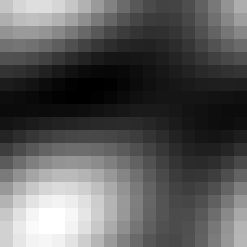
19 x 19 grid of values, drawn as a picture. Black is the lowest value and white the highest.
Lone odd cells: none. Ninth with the highest average: bottom left. Calmest part: middle right. Roughest part: top left.
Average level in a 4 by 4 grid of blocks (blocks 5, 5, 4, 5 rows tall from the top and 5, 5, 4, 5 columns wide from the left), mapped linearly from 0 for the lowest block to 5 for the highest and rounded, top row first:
3 2 1 2 / 0 0 0 0 / 2 2 1 1 / 5 4 2 2
